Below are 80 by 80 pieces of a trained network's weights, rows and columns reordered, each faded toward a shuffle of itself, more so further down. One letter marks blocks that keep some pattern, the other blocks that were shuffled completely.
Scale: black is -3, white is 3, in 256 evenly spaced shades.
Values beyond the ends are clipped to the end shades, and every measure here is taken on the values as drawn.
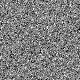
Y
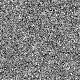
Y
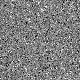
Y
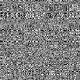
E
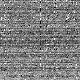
E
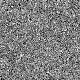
Y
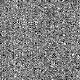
E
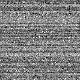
E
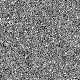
Y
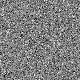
Y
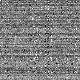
E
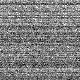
E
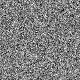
Y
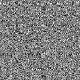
E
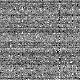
E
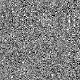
E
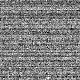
E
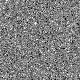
Y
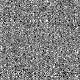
E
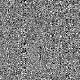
E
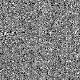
E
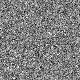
Y
